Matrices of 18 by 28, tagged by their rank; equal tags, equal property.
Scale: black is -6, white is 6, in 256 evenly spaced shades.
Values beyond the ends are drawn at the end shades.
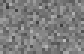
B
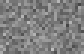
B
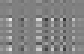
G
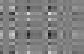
G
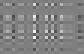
G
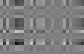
G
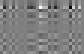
G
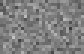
B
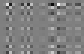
G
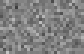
B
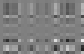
G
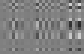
G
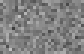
B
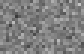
B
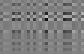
G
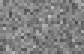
B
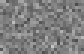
B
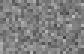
B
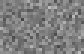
B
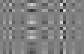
G
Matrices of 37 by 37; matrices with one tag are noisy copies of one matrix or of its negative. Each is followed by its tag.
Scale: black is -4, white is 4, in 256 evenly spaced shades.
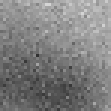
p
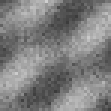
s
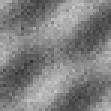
s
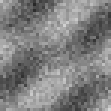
s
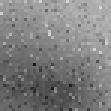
p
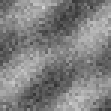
s
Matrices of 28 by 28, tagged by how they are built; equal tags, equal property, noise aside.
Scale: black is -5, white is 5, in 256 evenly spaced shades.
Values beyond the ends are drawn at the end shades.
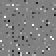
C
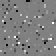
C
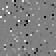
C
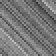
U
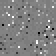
C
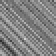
U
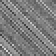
U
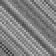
U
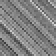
U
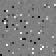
C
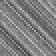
U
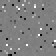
C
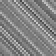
U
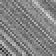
U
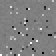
C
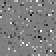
C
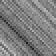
U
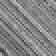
U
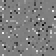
C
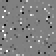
C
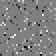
C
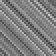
U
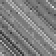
U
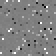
C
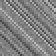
U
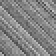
U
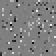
C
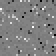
C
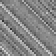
U
